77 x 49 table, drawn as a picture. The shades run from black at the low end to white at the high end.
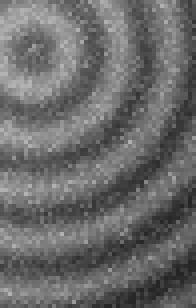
Ninth with the lowest average: bottom right. Ninth with the highest average: top left. Rings: centred on the top left. Mirror symmetry: none. Slope: up to the top left.
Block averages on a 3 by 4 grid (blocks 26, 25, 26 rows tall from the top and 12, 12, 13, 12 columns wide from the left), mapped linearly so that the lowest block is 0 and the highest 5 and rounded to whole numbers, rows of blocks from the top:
5432
4321
3210
